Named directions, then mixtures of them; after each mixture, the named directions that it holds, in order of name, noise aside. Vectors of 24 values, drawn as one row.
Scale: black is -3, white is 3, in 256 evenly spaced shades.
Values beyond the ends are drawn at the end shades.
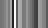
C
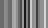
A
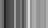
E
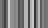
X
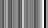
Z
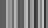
C, X, Z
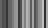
E, X, Z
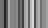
E, X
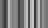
X
